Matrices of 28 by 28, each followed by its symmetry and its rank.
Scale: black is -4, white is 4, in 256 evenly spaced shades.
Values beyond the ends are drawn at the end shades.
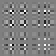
symmetric, rank one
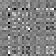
symmetric, rank three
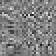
neither, rank five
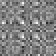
symmetric, rank three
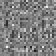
neither, rank five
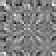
symmetric, rank three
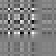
symmetric, rank one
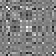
symmetric, rank three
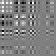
symmetric, rank one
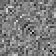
symmetric, full rank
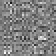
neither, rank five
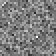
symmetric, full rank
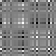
symmetric, rank one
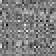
neither, rank five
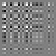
symmetric, rank one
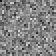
symmetric, full rank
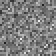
symmetric, full rank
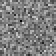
symmetric, full rank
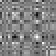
symmetric, rank three
